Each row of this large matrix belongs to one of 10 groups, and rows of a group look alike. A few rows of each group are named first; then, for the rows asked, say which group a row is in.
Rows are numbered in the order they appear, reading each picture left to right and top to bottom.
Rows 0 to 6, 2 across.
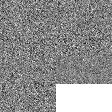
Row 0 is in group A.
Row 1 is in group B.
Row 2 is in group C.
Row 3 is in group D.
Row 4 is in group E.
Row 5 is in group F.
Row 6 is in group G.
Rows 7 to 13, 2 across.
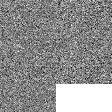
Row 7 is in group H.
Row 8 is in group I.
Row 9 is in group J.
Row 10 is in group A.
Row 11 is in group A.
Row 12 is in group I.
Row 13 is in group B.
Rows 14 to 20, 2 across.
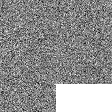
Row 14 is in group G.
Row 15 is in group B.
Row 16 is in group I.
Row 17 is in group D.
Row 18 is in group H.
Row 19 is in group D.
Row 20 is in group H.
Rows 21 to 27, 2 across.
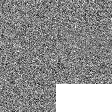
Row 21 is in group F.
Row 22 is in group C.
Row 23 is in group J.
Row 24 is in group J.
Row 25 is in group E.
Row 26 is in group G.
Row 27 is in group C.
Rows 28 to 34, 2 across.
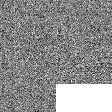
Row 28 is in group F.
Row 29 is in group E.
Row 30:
B
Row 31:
G
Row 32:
G
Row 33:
I
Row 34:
E
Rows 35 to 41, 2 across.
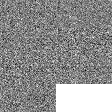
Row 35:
E
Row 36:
J
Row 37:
A
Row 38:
G
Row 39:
C
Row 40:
C
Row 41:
D
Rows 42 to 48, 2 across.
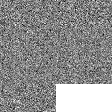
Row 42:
H
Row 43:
A
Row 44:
F
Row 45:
F
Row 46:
F
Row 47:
C
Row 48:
J
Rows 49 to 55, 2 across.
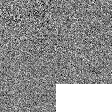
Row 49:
D
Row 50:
E
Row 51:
I
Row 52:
G
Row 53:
A
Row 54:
F
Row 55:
A
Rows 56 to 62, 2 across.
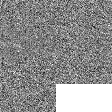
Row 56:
E
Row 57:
H
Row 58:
J
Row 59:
C
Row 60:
J
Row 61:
C
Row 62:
G
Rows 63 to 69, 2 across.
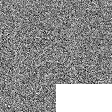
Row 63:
C
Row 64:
E
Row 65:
A
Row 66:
A
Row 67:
B
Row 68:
H
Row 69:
F
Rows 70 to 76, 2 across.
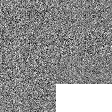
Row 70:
D
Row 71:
D
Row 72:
B
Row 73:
B
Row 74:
G
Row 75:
F
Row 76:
C
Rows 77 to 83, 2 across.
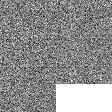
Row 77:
E
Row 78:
B
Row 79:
C
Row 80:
A
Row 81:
I
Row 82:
H
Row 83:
H
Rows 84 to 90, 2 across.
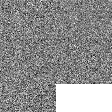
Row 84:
F
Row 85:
J
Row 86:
C
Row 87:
E
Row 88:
A
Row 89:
E
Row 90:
I
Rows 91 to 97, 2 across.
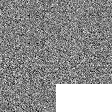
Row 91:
D
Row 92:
C
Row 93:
D
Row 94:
F
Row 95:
C
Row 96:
C
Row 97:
H
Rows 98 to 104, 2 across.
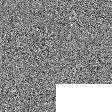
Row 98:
E
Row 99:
H
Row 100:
D
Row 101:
F
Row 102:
G
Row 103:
I
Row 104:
B
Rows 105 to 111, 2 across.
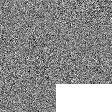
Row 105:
F
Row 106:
I
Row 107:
B
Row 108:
B
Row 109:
D
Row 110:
E
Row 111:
H
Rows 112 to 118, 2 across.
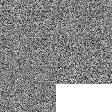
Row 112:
A
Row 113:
B
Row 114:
A
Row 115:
D
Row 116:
E
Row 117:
A
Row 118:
H
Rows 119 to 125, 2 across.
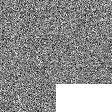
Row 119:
B
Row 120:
B
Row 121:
A
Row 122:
E
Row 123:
D
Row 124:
I
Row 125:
H
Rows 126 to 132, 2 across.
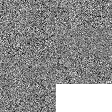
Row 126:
I
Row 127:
G
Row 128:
D
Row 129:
H
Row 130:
H
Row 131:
J
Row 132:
D
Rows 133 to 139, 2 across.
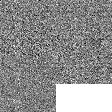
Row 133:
C
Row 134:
C
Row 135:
H
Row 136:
D
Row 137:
J
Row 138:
I
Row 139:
J
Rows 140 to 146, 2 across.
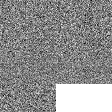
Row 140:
F
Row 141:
B
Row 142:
I
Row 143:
D
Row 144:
H
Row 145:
G
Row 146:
A
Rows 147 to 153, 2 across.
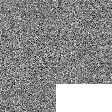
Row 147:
J
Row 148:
G
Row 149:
G
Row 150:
B
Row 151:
I
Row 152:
I
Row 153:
H
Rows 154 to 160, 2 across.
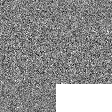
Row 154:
A
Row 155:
C
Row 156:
H
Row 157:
E
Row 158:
F
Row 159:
B
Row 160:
E
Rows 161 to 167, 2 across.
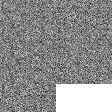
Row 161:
J
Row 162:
H
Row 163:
E
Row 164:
A
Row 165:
E
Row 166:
H
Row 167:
I
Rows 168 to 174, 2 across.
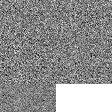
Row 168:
C
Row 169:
B
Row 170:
H
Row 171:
E
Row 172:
A
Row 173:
A
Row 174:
A
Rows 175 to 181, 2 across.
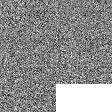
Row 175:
D
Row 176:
D
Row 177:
E
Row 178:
B
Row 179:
E
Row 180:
C
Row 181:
A
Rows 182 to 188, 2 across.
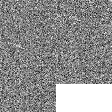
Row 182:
C
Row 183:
J
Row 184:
J
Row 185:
B
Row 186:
I
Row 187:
G
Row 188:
I
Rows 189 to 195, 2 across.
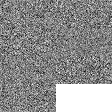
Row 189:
F
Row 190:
E
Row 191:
H
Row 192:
B
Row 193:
F
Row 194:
D
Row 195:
G
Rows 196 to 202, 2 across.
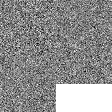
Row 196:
F
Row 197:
H
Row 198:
D
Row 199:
J
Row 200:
F
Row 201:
D
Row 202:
C
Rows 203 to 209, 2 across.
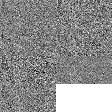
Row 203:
G
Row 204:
G
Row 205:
J
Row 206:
F
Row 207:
G
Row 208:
H
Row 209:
G
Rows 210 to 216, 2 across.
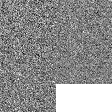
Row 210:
G
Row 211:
C
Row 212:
H
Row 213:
F
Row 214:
J
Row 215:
A
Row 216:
F
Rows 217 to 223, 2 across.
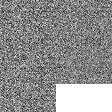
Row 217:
A
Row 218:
C
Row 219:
C
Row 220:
D
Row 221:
I
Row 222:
A
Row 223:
C
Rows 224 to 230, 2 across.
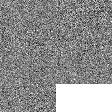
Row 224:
H
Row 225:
I
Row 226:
F
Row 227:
B
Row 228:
C
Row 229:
J
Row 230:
G
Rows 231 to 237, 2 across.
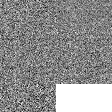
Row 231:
I
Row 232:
A
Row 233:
B
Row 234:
C
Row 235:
B
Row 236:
B
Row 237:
D
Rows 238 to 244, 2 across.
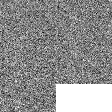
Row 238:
D
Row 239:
J
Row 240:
I
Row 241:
G
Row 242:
A
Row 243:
F
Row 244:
J
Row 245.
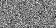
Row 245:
E
